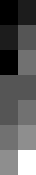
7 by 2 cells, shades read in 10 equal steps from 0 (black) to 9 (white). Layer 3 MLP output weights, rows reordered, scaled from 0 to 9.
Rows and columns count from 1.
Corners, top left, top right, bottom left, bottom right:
0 1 5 9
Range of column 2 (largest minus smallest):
8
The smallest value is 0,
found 2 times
